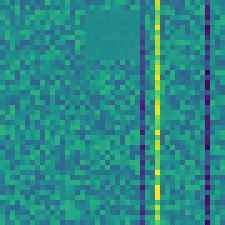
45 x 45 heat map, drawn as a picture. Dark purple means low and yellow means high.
In the top middle lies a patch that is calmer than the rest. A few values lie far out on both sides of the bulk. Columns 29, 32 and 42 differ from the columns beside them. No overall slope runs across the table.
